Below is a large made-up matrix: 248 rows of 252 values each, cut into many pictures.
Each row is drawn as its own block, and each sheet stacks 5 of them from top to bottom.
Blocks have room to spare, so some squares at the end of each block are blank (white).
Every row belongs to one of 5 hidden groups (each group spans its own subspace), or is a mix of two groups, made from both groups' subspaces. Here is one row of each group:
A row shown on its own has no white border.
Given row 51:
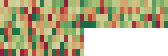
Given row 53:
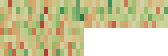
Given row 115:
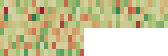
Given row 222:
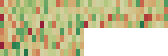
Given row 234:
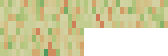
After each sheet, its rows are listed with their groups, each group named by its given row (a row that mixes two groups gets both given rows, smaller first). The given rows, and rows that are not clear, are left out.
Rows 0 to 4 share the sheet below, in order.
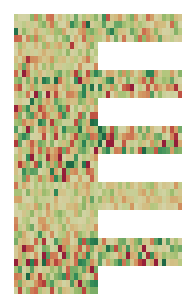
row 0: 53
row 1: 222
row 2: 234
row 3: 222
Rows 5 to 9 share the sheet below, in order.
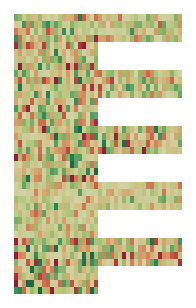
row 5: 51
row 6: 222
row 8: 222
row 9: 222
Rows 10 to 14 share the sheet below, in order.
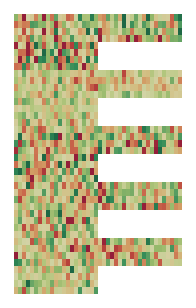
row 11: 53
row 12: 222
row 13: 234
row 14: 53
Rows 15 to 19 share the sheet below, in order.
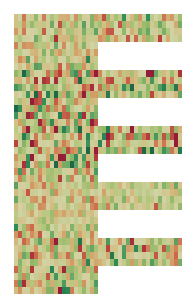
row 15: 53
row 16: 222
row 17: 234
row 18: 222
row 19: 234
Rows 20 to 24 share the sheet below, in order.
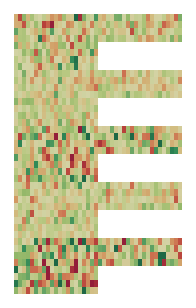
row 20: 51
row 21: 53
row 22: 115
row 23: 234
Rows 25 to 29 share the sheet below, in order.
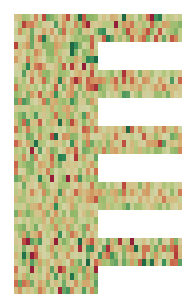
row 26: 53
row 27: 51 and 222
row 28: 53
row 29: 234
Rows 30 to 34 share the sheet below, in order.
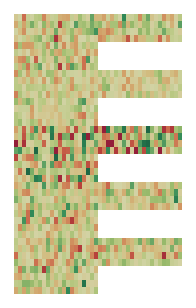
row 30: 53
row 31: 51
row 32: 53
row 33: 234
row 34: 53 and 222
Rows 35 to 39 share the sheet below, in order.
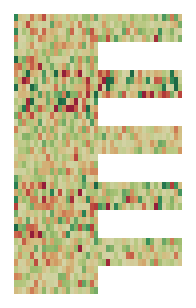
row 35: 222
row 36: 234
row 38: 222
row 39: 222
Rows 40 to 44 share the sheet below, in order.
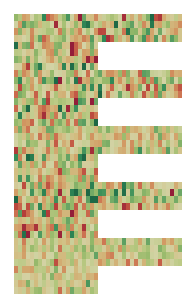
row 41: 222
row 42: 51
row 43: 53
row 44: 53
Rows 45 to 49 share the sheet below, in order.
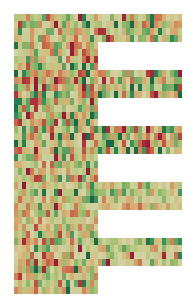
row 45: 115
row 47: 53
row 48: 53 and 222
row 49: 222
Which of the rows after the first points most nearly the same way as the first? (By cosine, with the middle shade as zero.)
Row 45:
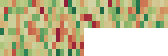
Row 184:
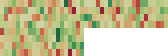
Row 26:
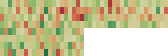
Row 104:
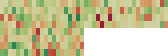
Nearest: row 104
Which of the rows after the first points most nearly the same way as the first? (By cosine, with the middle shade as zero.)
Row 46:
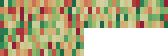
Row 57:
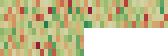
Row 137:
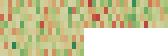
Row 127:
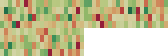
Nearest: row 57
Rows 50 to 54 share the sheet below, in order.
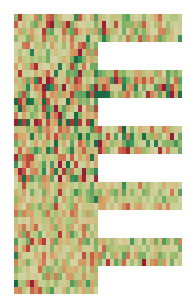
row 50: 51
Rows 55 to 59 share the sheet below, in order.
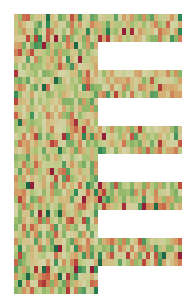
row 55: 51 and 222
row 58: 234
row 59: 222
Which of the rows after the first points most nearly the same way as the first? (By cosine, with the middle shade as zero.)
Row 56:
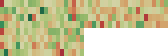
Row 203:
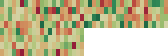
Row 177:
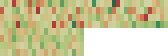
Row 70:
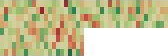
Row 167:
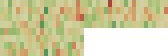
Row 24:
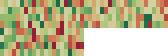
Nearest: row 167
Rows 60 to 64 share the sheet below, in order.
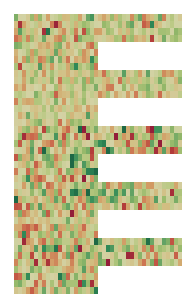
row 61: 53
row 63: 53
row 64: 222
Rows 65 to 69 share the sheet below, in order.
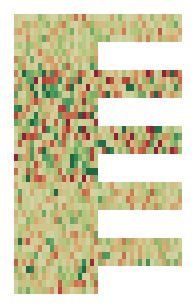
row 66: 222
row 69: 51
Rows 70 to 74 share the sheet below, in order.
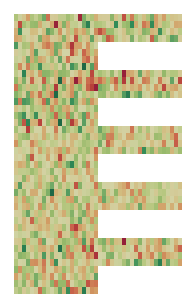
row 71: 53
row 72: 234
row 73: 51
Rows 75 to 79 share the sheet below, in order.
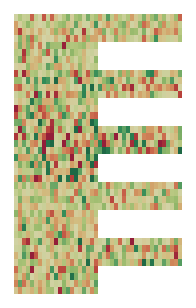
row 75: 234
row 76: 222
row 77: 51
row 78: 234
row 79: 234
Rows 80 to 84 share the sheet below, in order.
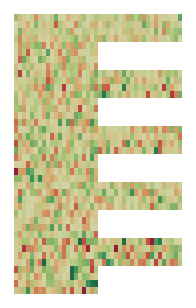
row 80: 222 and 234
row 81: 51
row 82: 222
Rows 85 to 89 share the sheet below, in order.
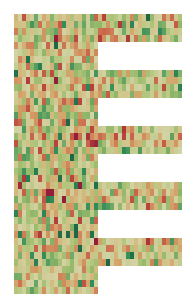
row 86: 222
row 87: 53
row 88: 51
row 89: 222
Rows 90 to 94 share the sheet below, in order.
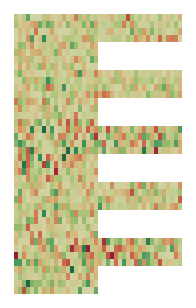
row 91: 51
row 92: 234
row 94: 53
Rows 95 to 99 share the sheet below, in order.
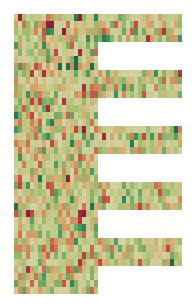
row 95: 51
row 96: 222 and 234
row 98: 51
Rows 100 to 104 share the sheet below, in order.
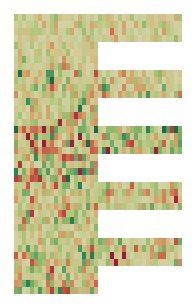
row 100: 234
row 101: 51
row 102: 222
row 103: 234
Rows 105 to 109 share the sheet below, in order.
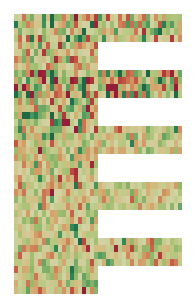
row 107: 51
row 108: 51
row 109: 115
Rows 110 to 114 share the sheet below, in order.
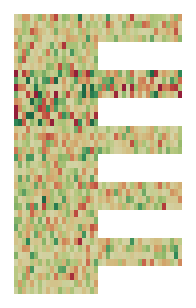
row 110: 234
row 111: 222
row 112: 51
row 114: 234
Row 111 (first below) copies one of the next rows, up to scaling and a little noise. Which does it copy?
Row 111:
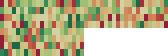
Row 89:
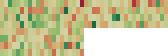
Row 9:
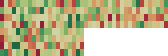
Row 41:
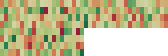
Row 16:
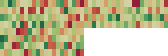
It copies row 9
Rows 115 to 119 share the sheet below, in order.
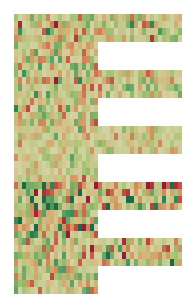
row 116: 222
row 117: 115
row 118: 222
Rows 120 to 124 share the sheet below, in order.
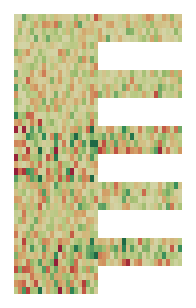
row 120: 222
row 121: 222
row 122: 53 and 222
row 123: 51
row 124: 53
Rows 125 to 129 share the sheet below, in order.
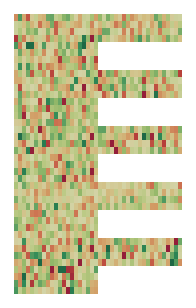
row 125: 51
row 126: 234
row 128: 222
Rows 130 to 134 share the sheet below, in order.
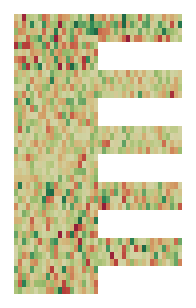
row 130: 53
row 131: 51
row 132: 51
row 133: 51
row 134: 234
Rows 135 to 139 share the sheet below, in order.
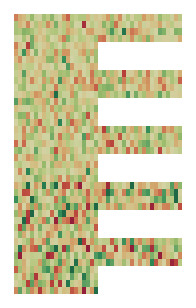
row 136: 53
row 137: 53
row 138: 234
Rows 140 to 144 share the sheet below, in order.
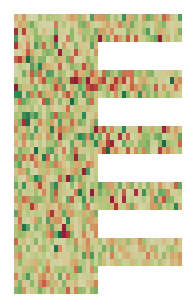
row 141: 53
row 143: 234
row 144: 222
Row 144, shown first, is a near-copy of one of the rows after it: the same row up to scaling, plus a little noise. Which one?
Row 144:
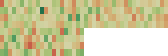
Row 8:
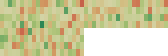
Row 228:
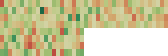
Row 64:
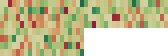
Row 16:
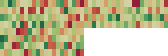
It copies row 228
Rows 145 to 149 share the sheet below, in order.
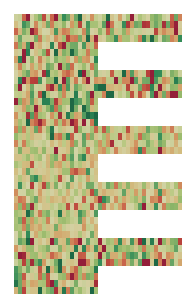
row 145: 234
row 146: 115
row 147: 51 and 53
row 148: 51 and 234
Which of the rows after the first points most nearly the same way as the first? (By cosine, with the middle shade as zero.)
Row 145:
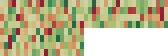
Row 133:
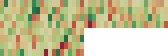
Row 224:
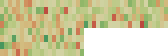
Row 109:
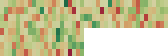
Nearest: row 224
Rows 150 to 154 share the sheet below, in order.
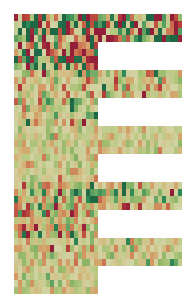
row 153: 53
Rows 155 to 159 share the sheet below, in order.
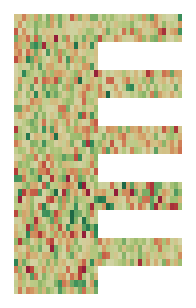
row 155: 222
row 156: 222
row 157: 222
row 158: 115
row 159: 51
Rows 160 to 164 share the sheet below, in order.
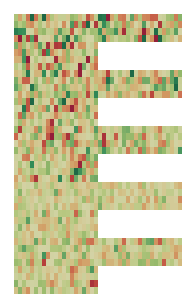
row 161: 234
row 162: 51
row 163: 222
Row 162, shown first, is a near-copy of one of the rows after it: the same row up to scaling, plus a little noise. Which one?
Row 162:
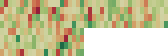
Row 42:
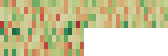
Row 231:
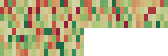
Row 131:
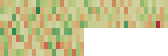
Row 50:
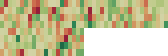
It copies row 50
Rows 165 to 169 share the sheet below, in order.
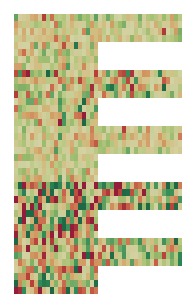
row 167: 53
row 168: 51
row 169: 222
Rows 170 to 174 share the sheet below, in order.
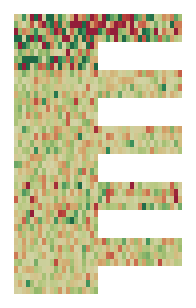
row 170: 53
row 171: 222
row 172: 222
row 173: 234
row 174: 53
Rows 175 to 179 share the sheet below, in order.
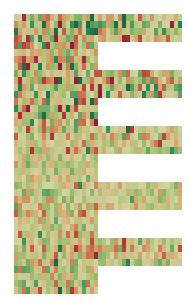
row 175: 53
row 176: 222
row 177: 51 and 234
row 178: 51
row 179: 53
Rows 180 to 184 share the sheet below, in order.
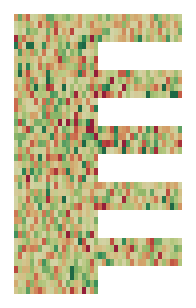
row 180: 51
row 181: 51
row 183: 51
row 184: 115
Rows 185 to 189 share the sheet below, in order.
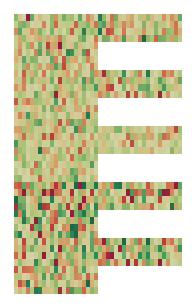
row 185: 234
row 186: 53
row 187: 51
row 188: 51
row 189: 53
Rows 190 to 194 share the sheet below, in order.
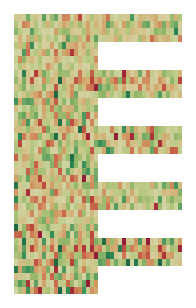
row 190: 234
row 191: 53
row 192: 115
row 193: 222
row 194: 53
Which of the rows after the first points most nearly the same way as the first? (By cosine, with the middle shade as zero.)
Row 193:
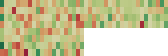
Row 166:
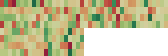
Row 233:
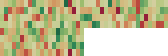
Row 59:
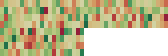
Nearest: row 233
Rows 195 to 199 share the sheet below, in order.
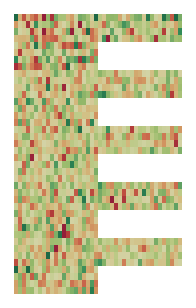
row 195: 222
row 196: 51
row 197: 234
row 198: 234
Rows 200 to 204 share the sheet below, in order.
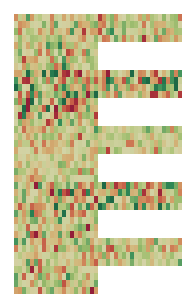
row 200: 234
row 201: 234
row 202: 222
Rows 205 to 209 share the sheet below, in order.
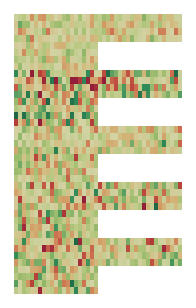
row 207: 222
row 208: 234
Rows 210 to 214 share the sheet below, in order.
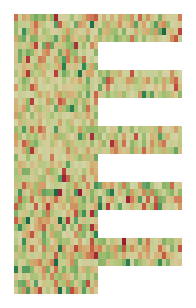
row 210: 222 and 234
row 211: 234
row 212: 234
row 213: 222
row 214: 53
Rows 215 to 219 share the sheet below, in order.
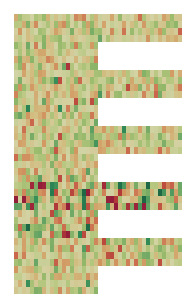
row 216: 222
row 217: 53
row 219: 53
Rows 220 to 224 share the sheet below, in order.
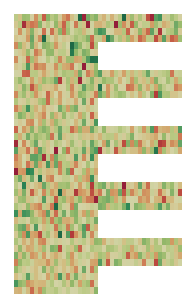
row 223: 53
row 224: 222
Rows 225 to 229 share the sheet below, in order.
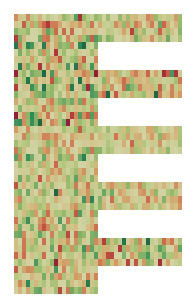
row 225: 51
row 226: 222
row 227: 51
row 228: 222
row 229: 53
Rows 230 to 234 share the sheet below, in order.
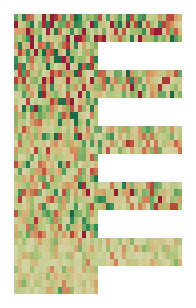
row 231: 51
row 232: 222
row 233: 115
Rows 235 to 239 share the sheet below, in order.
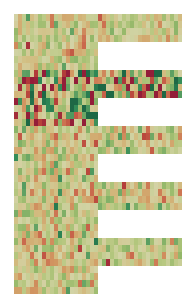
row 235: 51 and 234
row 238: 53
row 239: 222
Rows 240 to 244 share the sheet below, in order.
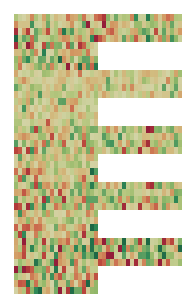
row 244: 53
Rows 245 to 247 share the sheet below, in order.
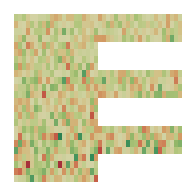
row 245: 51
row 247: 222
